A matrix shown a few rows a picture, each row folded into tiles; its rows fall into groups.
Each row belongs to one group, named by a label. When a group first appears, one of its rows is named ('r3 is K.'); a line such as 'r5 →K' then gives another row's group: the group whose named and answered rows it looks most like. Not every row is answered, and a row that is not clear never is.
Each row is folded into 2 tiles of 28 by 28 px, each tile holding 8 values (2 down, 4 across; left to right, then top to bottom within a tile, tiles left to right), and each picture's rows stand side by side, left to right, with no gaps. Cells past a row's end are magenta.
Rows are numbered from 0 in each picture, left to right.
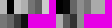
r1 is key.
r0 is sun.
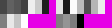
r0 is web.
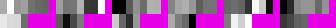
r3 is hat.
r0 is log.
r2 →key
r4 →web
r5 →key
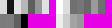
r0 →sun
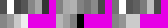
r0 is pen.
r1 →hat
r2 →pen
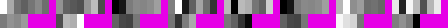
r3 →pen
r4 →sun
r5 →key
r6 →log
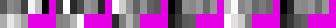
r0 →web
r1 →pen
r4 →log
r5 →key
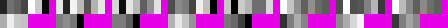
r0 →web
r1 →sun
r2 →sun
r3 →web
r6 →pen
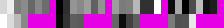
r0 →log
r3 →pen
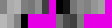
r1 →key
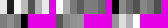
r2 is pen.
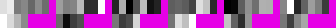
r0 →log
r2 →pen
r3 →web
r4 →key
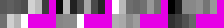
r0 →web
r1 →pen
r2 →log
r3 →key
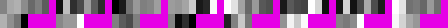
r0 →hat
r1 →pen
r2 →key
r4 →log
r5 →web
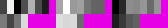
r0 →pen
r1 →log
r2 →key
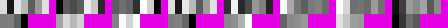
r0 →sun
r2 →web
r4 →pen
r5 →log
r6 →log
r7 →key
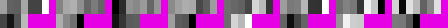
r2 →key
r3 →hat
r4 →web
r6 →web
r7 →sun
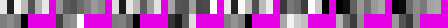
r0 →sun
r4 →sun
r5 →web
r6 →key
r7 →key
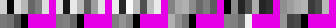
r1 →sun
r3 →hat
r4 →pen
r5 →hat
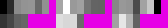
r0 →key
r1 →log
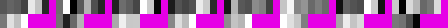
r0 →web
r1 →pen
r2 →web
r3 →web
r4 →pen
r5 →log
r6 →web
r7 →sun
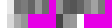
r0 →log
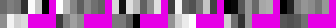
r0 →web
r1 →log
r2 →sun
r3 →pen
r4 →key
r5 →key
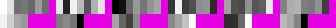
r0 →log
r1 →sun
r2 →key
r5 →hat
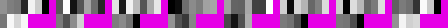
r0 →web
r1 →pen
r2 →sun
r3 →key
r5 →sun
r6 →sun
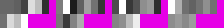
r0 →web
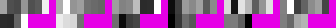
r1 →log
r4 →sun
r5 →pen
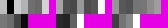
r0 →sun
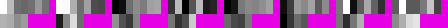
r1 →log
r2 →key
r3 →pen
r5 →key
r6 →pen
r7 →pen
